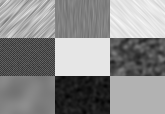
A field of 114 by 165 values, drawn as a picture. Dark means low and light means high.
It is made of 3 by 3 panels. Panel 1,1: high, slanting up to the right. Panel 1,2: middling, streaked downward, faint in contrast. Panel 1,3: very high, slanting down to the right, faint in contrast. Panel 2,1: low, checkered. Panel 2,2: very high, flat. Panel 2,3: low, blotchy. Panel 3,1: middling, smooth, faint in contrast. Panel 3,2: very low, blotchy, faint in contrast. Panel 3,3: high, flat.
